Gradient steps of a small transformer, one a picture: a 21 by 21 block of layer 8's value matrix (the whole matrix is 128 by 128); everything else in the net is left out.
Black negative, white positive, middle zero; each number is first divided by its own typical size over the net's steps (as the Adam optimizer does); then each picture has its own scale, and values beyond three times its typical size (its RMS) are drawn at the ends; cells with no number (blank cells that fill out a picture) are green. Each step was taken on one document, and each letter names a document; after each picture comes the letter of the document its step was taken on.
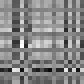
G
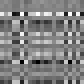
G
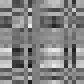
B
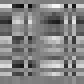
B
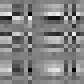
B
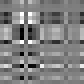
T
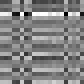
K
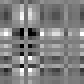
T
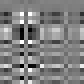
T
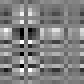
T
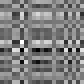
G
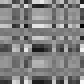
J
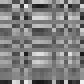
J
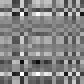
G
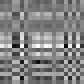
G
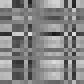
B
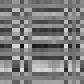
K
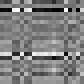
K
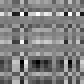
G
